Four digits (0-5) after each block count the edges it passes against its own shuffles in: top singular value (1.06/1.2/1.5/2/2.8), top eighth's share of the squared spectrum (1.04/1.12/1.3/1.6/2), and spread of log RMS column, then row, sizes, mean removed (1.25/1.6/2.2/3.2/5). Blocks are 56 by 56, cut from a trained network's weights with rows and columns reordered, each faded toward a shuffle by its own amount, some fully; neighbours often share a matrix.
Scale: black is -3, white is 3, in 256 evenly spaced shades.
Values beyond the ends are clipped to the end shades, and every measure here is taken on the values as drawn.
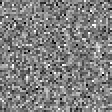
0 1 0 0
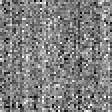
3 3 0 2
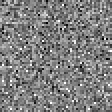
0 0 0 0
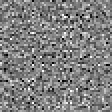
3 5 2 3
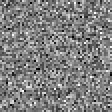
1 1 0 0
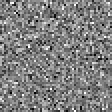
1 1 0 0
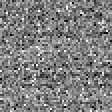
2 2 0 0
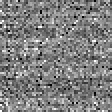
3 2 1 0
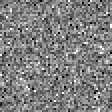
0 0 0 0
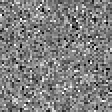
0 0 0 0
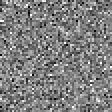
0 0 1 0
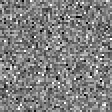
0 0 0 0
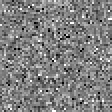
0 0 0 0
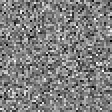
2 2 0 0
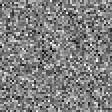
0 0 0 0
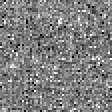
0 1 0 0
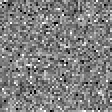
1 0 0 0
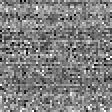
3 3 1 0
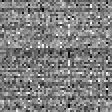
3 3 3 0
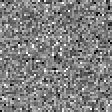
0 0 0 0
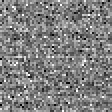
2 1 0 0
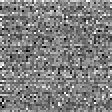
3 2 1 1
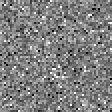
0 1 0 0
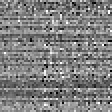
4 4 3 1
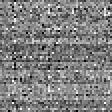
3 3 2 0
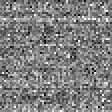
3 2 1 0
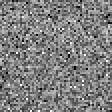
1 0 0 0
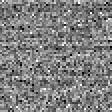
2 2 0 0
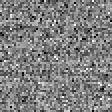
1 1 0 0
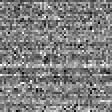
3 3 1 1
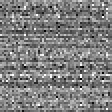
4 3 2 1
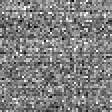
2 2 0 0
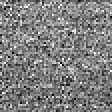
2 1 0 0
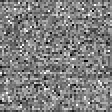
2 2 0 0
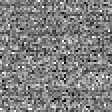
2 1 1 0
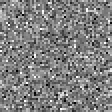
1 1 0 0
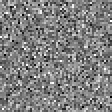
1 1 0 0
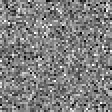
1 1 0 0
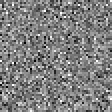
2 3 1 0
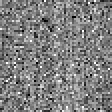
2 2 0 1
